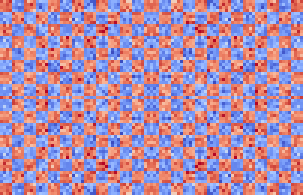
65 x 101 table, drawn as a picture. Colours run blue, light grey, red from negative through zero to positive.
On average the colour sits 50% of the way up the scale. The values fall into two levels. It mirrors both left to right and top to bottom. The field is checkered. No overall slope runs across the table.
